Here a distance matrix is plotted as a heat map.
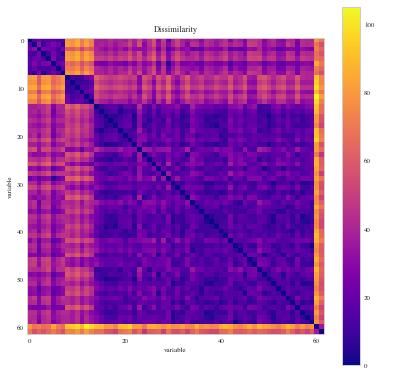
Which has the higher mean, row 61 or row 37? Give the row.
61
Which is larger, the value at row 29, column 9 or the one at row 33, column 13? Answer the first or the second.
the first
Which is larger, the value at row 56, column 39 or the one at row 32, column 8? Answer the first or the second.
the second
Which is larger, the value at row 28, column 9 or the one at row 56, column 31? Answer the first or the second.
the first
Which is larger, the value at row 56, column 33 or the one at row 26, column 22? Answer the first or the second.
the second
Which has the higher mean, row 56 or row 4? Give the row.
4
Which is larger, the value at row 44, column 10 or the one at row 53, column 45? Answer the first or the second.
the first
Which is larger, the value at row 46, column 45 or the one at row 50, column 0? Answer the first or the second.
the second
